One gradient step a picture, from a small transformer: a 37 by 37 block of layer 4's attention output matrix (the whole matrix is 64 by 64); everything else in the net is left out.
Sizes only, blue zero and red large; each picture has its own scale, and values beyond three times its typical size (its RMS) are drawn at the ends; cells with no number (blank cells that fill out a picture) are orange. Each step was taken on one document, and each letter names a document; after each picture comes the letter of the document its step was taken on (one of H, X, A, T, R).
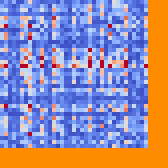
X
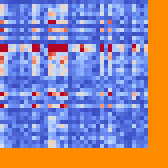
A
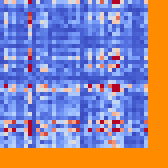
X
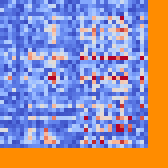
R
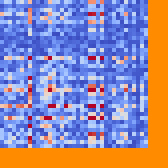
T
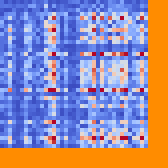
R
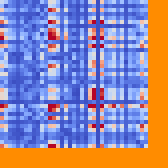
A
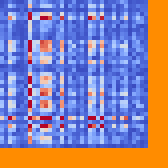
T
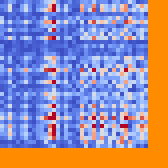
R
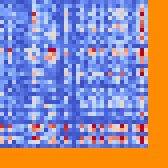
R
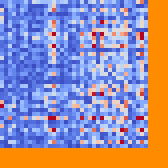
R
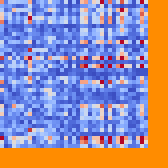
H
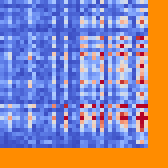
H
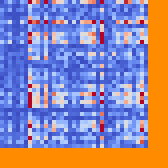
H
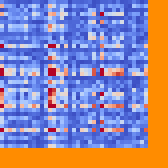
A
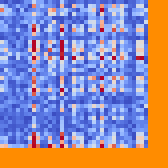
A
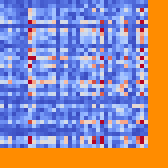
H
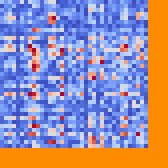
T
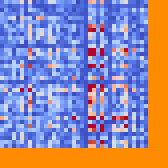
T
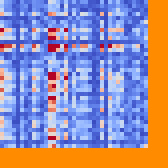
A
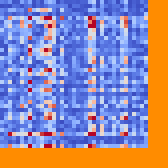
T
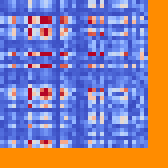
T
